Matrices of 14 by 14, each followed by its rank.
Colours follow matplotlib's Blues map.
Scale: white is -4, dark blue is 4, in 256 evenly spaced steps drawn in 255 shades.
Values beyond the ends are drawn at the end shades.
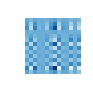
one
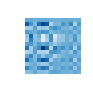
two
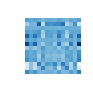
two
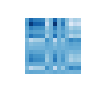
one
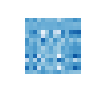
two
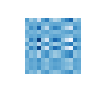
one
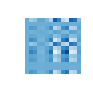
one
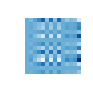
one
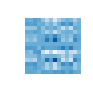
two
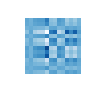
one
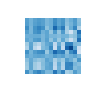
two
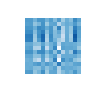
two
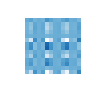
one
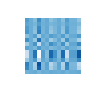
one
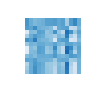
two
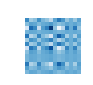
one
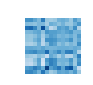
two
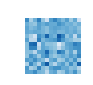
two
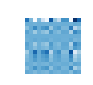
one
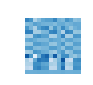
two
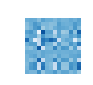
two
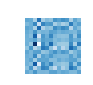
two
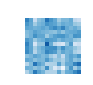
two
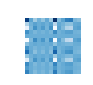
one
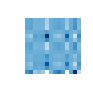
one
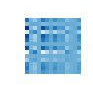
one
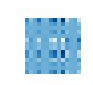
one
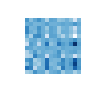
two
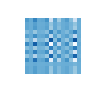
one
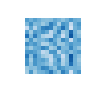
two
